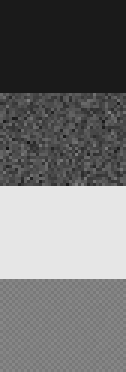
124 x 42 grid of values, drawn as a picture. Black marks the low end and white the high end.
The table splits into 4 rows of 1 panel. Panel 1,1: very low, flat. Panel 2,1: low, fine-grained. Panel 3,1: very high, flat. Panel 4,1: middling, checkered, faint in contrast.
